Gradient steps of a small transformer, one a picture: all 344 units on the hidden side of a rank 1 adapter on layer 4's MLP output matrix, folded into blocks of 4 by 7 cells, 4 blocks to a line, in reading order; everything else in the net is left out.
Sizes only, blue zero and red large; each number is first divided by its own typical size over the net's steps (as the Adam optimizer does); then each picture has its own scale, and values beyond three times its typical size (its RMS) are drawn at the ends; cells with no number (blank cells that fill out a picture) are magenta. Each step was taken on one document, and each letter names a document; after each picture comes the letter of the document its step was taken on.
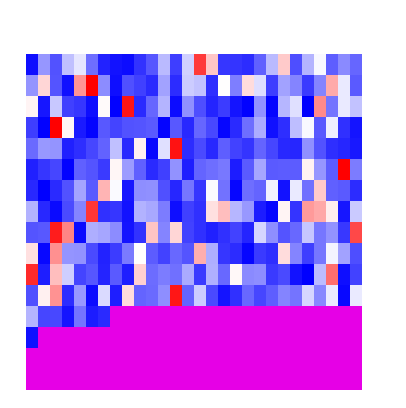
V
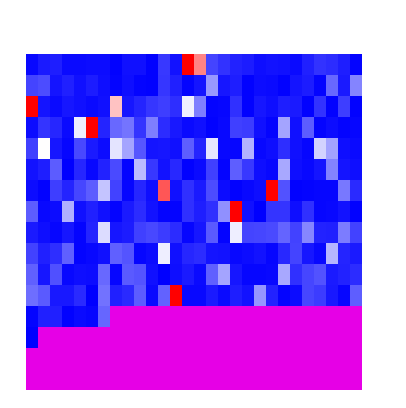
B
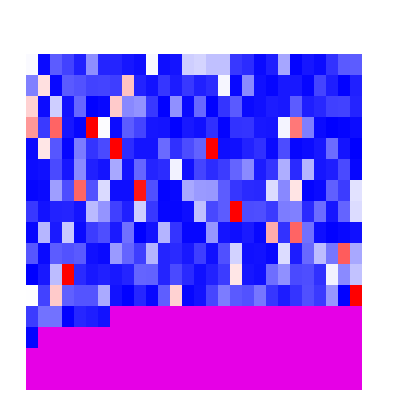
B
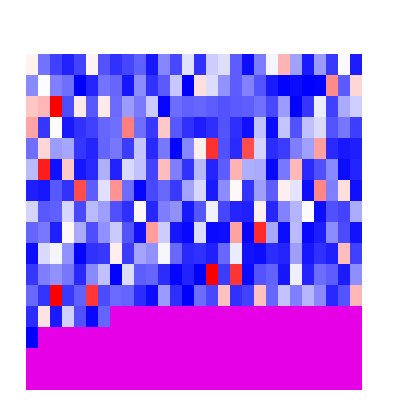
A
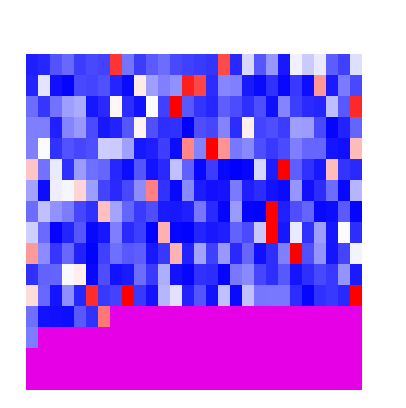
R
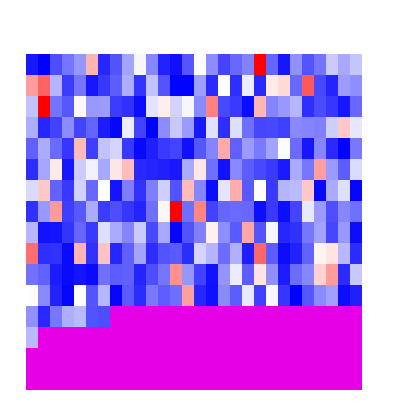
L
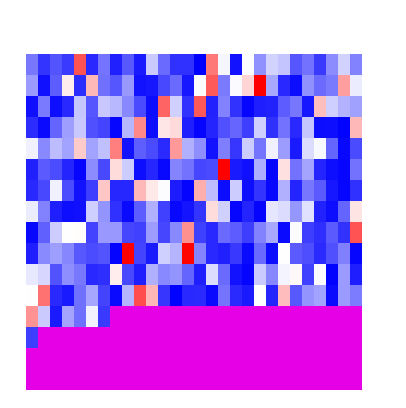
V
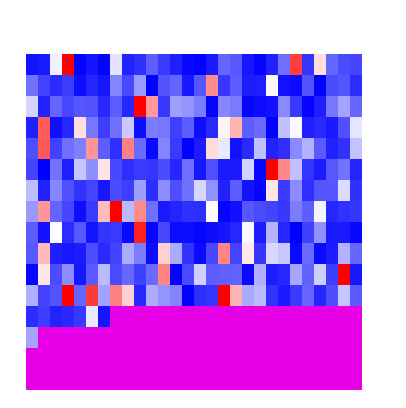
R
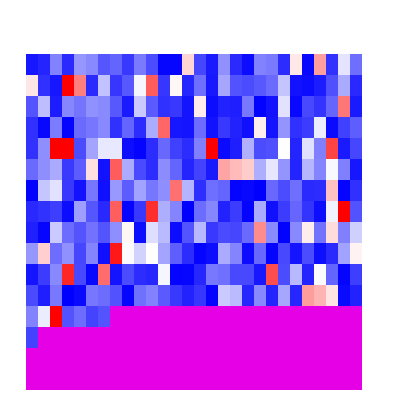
A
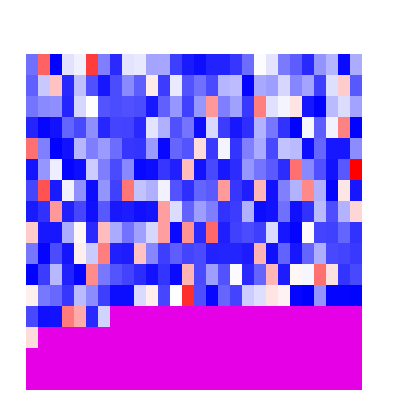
L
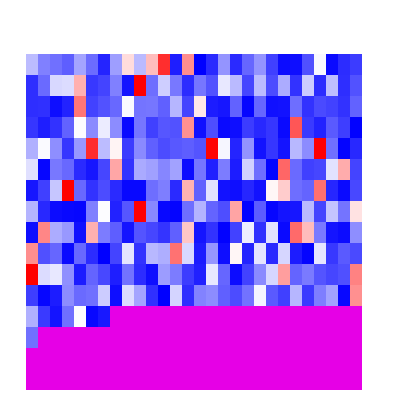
V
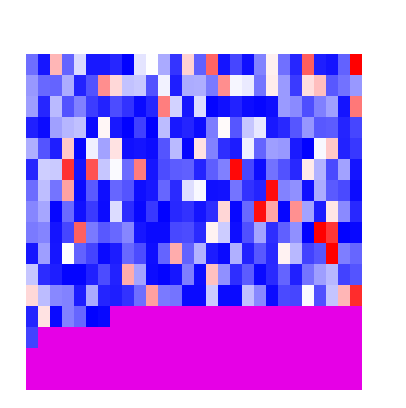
A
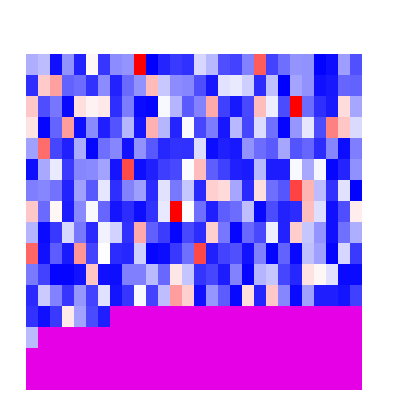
L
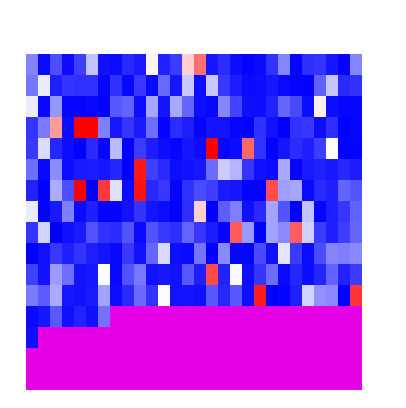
B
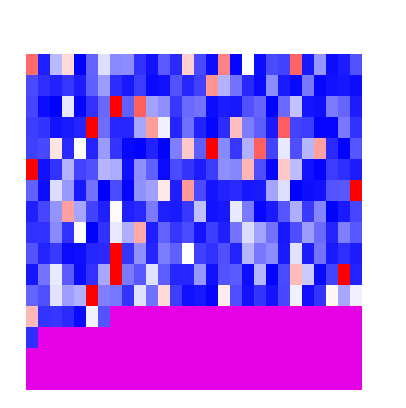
R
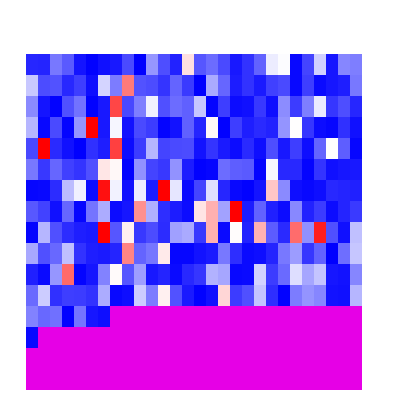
B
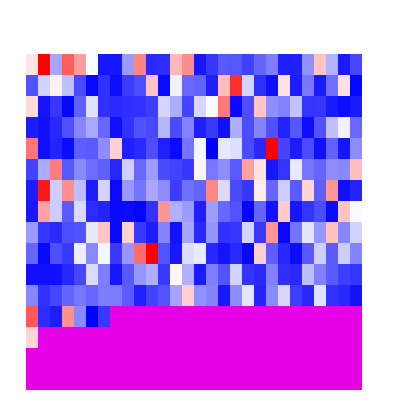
L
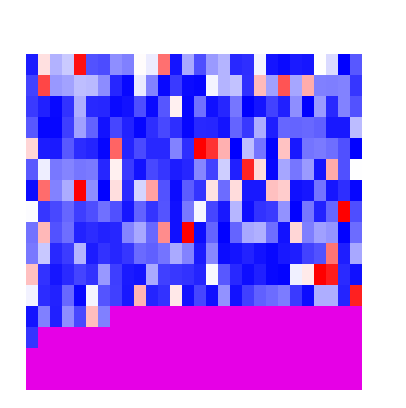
V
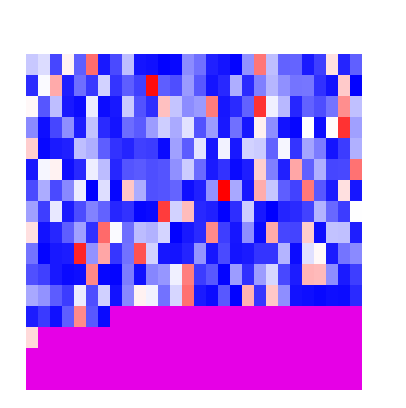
L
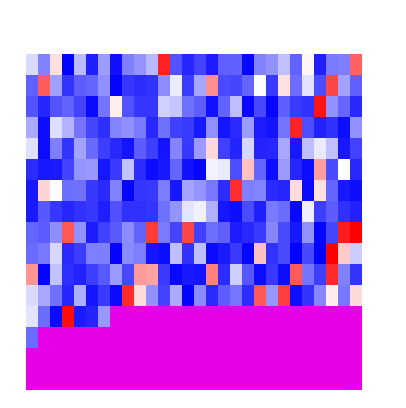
V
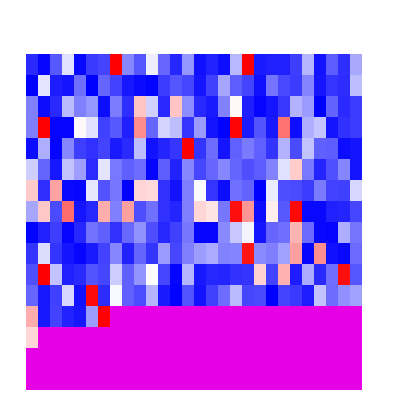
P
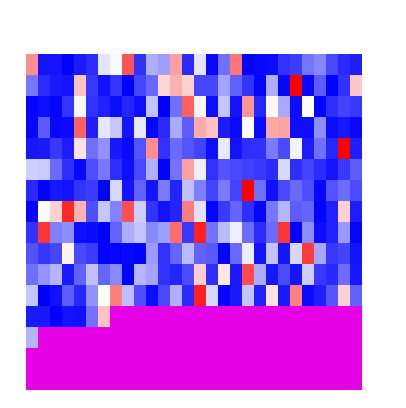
P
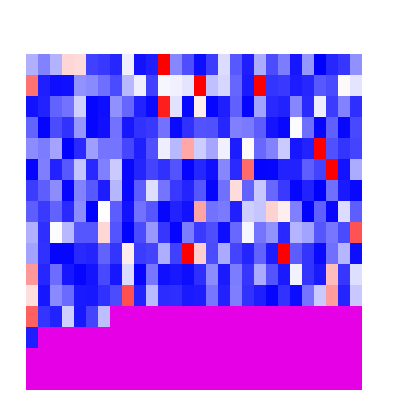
V
